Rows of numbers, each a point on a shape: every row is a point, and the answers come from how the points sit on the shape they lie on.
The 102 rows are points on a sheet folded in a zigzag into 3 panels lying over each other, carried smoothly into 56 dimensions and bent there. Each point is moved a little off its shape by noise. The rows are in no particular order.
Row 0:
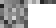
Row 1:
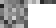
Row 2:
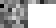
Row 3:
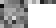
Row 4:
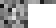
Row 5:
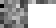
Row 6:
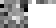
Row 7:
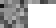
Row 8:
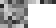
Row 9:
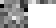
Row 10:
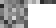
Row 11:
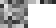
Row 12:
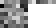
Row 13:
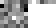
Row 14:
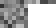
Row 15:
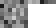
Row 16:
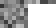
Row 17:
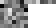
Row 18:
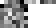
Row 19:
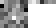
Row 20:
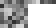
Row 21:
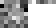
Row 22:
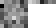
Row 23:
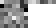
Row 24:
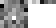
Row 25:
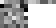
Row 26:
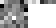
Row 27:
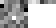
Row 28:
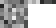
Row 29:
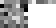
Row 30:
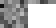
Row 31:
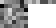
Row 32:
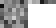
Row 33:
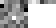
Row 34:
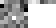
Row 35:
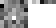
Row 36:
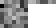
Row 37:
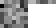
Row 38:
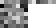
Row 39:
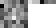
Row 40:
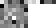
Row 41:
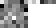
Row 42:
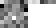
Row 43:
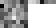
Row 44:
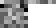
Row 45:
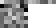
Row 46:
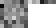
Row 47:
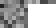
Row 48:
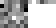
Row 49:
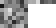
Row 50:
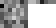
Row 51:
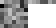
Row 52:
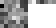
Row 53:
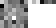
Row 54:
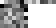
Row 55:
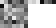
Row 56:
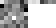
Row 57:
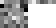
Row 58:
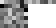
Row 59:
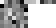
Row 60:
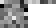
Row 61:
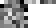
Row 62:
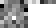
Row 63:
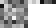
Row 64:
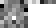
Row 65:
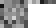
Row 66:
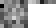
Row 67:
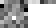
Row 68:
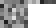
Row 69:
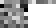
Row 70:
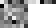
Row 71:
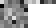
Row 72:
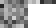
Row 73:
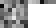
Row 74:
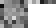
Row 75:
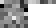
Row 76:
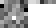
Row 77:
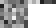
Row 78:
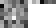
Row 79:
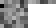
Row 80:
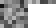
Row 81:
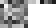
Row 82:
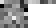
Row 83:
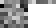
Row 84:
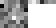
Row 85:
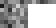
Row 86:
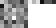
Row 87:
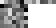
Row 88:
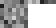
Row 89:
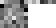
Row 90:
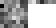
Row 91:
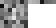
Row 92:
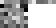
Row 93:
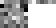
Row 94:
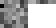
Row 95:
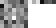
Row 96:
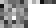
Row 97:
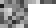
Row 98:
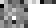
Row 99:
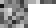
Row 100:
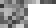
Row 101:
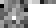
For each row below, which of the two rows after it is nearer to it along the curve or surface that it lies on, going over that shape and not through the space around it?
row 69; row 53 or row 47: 47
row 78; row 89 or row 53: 53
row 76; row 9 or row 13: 13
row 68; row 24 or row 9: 24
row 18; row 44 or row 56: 44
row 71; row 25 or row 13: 25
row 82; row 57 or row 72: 57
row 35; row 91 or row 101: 101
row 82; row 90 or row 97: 90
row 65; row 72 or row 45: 72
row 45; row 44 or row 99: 44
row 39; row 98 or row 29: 98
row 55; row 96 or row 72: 96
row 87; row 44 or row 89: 44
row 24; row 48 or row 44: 48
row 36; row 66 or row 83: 83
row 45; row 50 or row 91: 50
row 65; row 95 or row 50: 50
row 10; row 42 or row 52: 52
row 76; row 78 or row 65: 78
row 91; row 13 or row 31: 13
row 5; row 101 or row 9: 9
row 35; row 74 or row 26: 26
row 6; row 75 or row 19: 75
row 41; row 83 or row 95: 95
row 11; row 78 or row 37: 78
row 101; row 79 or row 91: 91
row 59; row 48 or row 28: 28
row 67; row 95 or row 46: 95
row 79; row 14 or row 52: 14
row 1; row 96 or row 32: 32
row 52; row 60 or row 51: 60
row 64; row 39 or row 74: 39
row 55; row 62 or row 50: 62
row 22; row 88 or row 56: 88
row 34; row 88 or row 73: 73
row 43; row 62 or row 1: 62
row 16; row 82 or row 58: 58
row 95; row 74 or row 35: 35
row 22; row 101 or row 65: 65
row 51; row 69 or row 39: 69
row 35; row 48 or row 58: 48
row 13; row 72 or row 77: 77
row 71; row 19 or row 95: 95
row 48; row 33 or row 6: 33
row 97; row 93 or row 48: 93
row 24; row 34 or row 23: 34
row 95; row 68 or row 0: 68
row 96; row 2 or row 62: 62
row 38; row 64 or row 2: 2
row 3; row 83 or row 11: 11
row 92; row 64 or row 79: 79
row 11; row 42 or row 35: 35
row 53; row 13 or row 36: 13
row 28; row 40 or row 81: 81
